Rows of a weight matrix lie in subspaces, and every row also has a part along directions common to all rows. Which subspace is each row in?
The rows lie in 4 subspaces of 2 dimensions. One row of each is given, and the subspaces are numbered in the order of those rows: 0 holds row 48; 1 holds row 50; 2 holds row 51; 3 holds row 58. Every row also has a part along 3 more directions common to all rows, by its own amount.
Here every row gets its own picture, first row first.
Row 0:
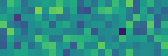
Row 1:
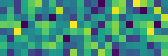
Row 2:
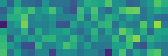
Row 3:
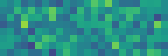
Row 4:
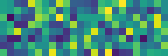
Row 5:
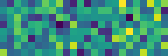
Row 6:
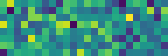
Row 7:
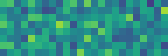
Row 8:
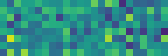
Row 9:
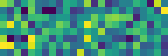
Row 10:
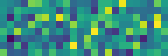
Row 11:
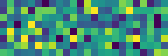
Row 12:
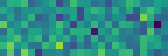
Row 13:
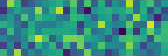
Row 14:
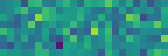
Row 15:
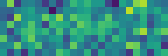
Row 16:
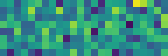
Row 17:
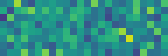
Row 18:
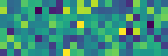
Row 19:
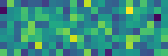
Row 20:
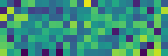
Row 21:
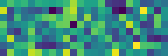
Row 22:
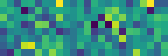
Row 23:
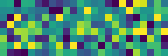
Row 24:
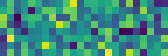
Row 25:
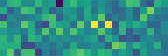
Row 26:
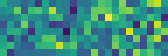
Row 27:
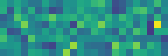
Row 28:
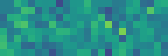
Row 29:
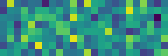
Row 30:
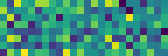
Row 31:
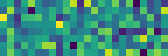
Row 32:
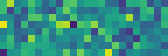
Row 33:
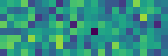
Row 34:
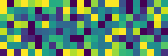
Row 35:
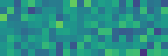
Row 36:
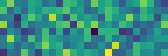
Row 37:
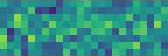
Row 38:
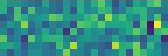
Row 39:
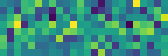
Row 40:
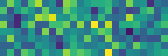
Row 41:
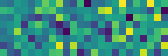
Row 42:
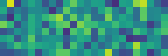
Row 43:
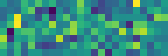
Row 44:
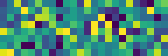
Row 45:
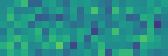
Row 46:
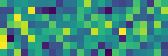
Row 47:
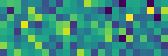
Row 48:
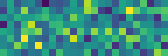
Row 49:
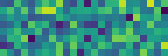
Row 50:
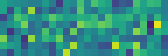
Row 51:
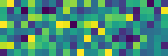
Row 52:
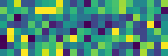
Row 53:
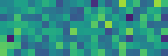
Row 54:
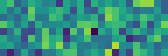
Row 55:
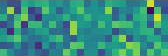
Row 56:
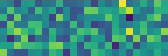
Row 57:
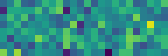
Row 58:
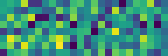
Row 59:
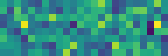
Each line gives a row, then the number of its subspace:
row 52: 2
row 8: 0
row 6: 2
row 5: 2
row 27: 1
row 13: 0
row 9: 2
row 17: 2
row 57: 0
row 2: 1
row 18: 0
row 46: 2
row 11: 0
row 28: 3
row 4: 3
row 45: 3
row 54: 1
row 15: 0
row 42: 0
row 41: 2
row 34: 0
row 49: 2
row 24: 2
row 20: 2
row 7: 2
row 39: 1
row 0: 0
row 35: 2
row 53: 3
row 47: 2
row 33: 3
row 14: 3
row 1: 1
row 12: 3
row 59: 1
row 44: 3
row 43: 1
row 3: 1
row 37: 2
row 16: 1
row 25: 3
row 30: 0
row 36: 1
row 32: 2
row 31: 2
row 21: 1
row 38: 1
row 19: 0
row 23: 0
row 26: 1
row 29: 0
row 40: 3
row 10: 3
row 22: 3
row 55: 2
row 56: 0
